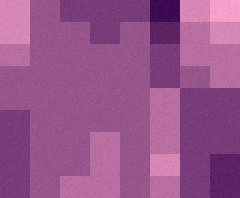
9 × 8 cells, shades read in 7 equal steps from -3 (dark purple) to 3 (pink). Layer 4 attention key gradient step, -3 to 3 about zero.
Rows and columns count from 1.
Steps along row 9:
up up same down up down down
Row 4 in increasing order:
-1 0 0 0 0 0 0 1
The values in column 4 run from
-1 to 1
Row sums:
1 2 2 0 -1 -2 -1 -1 -1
